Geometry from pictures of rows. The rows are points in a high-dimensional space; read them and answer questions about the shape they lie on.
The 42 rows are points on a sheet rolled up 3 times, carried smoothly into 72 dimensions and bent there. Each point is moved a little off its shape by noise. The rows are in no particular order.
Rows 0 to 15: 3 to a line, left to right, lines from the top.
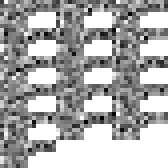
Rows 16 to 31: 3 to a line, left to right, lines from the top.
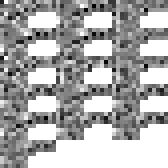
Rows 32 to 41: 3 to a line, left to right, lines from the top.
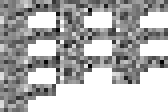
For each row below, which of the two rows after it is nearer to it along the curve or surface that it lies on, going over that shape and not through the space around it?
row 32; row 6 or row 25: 25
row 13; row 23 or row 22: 22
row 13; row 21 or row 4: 4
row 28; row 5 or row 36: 36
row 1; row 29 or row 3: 29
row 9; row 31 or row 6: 31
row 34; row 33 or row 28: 33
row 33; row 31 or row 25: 25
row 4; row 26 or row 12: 26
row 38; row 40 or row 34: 40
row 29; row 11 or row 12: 12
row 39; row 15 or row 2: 2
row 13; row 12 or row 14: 14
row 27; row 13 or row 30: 30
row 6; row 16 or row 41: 16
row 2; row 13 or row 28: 28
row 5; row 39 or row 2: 39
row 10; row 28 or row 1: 1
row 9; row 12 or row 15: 15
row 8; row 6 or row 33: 33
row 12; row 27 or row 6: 27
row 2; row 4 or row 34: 4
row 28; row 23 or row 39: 39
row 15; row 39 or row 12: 12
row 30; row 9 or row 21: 9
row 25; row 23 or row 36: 23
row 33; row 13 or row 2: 2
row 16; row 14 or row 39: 14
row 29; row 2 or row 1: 1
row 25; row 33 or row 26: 26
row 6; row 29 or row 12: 12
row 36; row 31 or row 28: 28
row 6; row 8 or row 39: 39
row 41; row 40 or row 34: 40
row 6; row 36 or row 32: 36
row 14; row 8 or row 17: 17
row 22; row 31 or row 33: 33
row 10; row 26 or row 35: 35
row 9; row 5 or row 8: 8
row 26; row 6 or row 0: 0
